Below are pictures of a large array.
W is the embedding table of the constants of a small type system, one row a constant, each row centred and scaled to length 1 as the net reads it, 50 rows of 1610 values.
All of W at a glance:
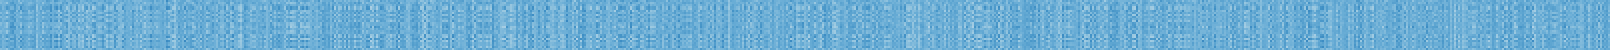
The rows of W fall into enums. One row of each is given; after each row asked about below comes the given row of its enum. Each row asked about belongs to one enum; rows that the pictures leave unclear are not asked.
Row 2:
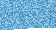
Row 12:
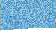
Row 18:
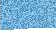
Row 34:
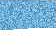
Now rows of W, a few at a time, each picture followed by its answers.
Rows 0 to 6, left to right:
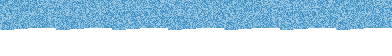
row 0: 18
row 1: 12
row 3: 12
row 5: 2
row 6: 18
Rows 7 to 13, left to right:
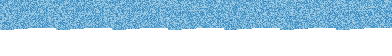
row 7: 18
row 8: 18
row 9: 18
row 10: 2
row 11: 34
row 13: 2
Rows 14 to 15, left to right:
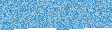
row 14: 18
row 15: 34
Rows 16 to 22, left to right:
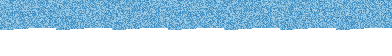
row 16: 2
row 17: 12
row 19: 2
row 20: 18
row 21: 34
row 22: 12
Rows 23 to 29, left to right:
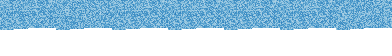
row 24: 12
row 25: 2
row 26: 2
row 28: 2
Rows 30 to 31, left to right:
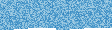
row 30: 12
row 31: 2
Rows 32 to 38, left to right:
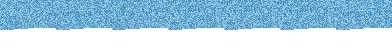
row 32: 12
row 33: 2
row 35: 18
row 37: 18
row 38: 2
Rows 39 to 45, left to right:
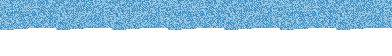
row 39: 2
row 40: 18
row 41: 18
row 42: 2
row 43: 18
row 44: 2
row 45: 18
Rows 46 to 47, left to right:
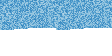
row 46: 18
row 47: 18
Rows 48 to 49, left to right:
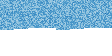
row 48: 2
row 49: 12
